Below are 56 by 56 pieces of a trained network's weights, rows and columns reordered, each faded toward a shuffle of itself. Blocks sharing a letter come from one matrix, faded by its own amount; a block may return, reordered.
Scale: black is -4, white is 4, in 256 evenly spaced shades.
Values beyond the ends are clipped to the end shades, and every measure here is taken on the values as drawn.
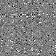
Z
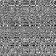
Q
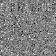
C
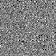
C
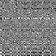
Q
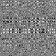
Q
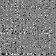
Z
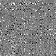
Z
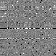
Q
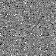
C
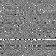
Q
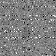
Z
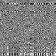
Q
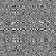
Q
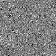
C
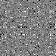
Z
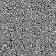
C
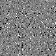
Z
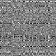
Q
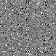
Z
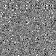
C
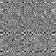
Q
